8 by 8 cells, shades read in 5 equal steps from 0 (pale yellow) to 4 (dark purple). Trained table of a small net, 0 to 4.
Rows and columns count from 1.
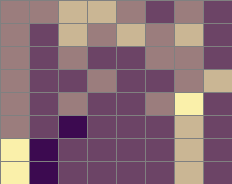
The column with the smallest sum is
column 7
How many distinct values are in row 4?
3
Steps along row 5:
up down up same down down up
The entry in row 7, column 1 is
0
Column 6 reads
3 2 2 3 2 3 3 3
